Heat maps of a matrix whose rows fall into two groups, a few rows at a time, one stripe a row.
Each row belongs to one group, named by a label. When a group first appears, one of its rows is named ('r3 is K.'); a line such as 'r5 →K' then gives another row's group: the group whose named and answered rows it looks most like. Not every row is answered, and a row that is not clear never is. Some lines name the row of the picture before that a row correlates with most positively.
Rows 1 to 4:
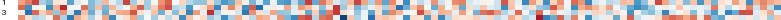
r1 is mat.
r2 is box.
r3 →box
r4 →mat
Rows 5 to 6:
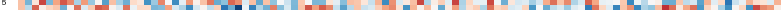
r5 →box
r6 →mat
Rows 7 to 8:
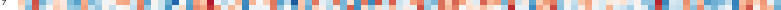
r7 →box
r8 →box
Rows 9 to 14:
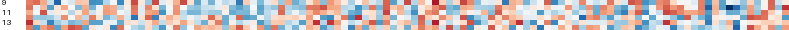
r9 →mat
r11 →mat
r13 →mat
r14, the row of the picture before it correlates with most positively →7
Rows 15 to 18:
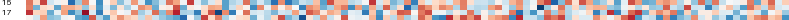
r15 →mat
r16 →box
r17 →mat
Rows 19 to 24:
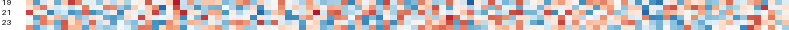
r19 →box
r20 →mat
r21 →mat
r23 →box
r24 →box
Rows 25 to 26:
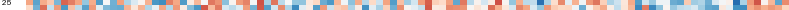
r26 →box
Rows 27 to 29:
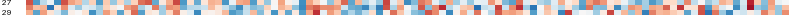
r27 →box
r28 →mat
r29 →mat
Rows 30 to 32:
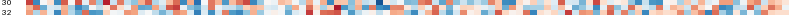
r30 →box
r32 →mat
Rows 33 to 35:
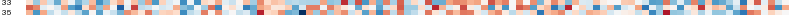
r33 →box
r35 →box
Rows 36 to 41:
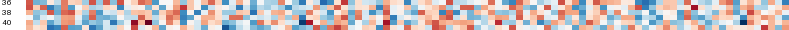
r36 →box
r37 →mat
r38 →box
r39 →box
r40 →box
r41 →mat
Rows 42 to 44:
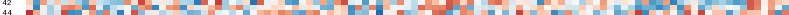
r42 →box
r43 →box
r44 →mat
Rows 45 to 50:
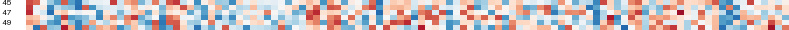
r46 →mat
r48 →mat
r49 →mat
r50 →mat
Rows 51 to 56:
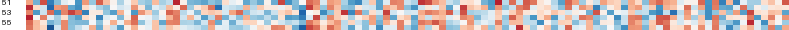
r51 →mat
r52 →mat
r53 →box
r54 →mat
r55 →mat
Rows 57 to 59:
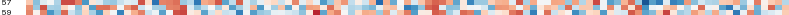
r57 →box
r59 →mat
